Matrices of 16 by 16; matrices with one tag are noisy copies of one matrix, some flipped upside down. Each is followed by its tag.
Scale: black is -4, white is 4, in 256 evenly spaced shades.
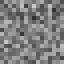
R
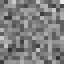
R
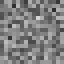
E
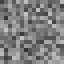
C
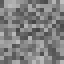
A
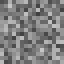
C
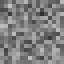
C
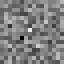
E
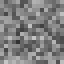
A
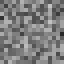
R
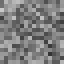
A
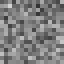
C
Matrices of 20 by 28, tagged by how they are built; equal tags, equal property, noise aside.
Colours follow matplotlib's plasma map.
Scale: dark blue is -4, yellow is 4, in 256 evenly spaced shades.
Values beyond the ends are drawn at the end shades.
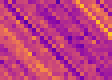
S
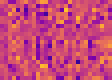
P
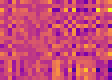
P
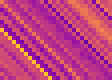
S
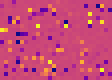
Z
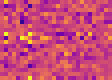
P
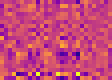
P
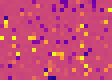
Z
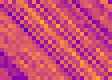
S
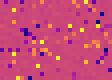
Z
